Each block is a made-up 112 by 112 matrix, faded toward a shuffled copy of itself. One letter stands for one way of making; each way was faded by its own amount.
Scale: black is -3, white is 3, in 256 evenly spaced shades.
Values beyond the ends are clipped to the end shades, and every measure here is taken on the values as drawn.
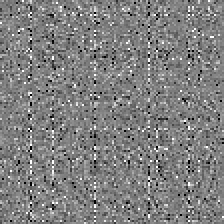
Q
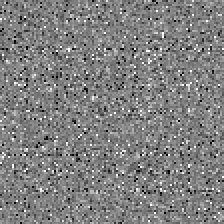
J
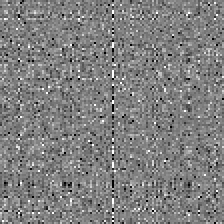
Q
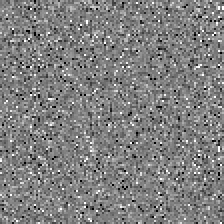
J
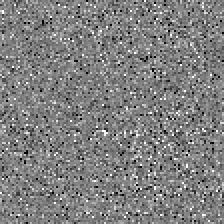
J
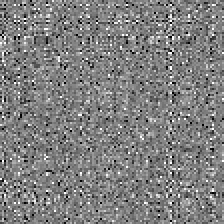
Q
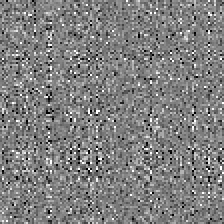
Q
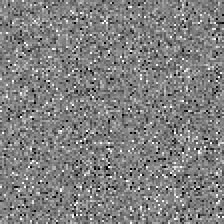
J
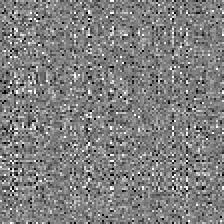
Q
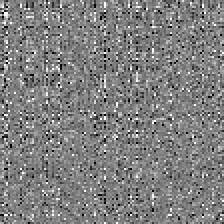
Q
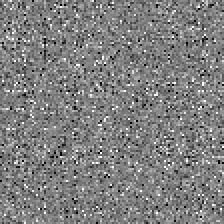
J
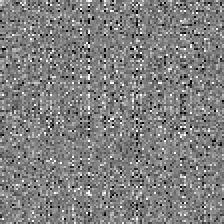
Q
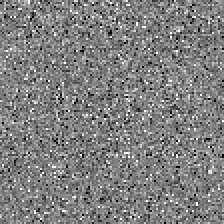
J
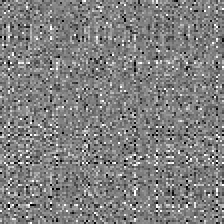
Q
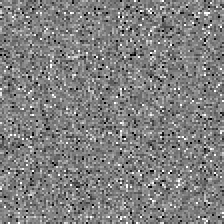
J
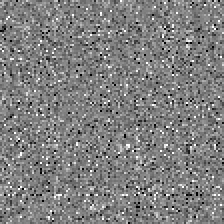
J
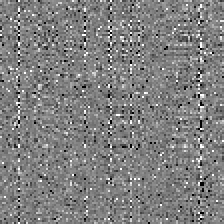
Q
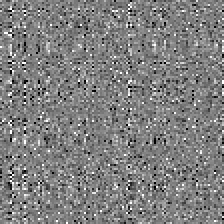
Q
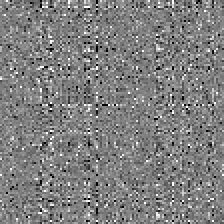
Q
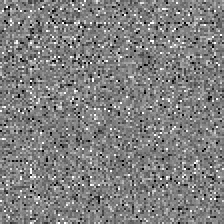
J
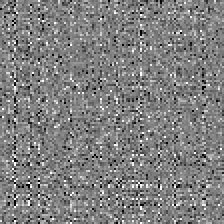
Q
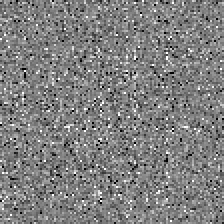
J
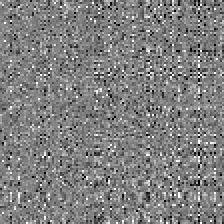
Q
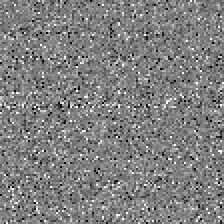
J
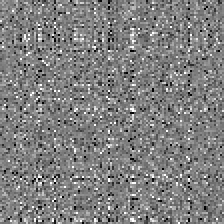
Q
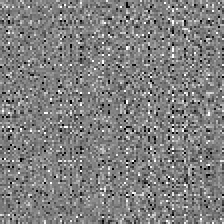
Q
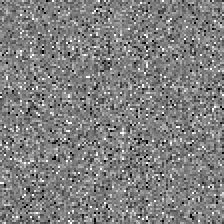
J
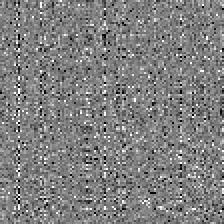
Q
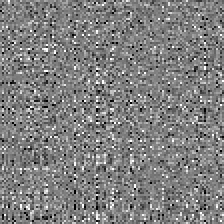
Q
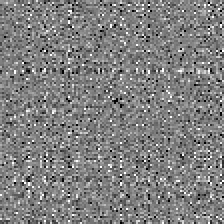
Q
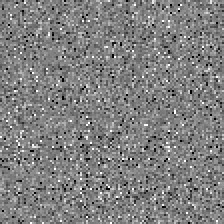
J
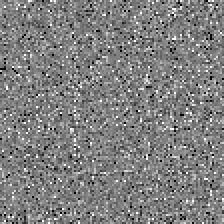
J
